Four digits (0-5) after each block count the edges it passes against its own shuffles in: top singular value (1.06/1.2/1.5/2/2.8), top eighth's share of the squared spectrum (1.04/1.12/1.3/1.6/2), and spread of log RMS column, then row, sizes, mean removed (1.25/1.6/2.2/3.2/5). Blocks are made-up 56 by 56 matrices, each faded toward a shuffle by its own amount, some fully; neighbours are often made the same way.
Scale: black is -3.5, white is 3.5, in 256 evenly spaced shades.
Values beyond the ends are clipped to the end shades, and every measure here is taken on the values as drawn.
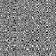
4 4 2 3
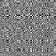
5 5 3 3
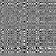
5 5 3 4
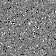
2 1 0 0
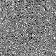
2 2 0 0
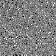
3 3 1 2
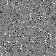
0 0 0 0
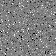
0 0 0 0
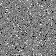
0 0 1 0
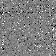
1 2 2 1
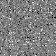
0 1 1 1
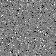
0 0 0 0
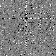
2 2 2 1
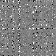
2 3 3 2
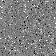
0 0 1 0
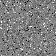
0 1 0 0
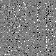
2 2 2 2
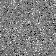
1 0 0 0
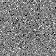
2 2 0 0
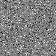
0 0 0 0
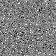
0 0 0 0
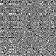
4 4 2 2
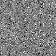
3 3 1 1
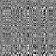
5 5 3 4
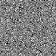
3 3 1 1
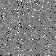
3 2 0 0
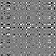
5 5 3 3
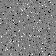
2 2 0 0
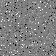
2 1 0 0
